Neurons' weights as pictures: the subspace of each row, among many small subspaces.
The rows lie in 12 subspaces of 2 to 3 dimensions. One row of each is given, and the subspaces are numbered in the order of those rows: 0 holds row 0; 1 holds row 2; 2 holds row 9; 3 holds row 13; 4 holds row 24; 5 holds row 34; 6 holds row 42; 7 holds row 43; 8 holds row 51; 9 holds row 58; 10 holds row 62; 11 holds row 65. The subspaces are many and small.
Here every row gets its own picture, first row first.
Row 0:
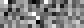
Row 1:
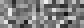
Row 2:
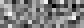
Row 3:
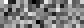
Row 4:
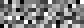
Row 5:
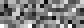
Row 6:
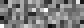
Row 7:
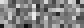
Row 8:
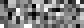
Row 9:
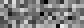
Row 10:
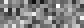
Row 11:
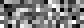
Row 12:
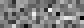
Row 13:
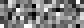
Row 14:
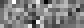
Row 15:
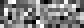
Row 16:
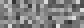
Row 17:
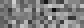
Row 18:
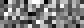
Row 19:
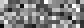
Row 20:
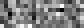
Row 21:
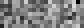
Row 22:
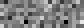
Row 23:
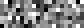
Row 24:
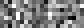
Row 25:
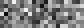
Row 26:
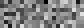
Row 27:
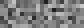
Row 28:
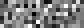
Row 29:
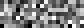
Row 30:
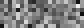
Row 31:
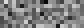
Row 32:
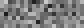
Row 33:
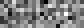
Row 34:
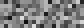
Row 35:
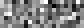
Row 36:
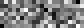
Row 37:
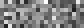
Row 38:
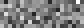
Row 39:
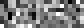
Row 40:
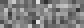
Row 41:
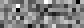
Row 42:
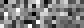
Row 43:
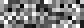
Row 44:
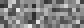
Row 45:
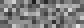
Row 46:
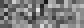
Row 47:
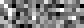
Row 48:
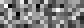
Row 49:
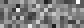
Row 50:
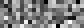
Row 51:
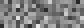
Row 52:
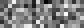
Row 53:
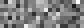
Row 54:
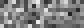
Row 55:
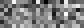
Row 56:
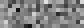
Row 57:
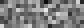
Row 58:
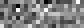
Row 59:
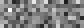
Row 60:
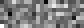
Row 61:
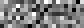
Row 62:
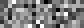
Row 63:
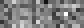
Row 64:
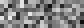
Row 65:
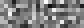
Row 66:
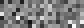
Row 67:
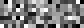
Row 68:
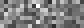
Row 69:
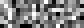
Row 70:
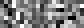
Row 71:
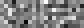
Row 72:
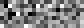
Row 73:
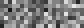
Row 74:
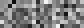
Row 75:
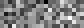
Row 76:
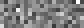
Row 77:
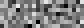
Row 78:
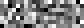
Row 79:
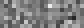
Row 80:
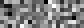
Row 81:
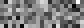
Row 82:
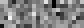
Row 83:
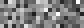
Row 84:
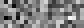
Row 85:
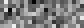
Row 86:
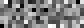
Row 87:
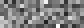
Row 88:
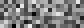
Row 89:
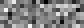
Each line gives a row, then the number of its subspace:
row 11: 1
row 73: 8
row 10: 0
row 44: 8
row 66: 5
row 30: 8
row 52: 10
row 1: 11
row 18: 0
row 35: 1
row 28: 10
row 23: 3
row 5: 5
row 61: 9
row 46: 9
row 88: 10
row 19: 7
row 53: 7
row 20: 4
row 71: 11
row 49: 9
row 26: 7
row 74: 10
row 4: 5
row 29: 5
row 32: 0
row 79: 4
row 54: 6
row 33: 2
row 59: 8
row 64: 5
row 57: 2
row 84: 4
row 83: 7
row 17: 11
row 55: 10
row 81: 7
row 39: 4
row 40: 6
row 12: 7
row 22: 5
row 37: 7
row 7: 3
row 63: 10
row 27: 11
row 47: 4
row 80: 1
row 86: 2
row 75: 7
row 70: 4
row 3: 0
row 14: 6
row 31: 2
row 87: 2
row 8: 3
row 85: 0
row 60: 1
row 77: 8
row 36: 9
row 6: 2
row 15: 0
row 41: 9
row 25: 9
